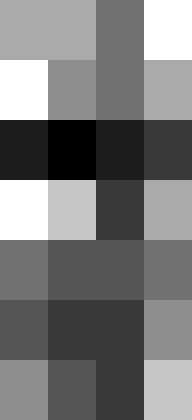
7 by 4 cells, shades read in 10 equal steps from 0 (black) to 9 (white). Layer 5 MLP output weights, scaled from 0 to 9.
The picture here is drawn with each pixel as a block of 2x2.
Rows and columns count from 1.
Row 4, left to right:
9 7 2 6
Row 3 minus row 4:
-8 -7 -1 -4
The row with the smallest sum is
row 3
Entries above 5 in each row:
3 2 0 3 0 0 1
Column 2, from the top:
6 5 0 7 3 2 3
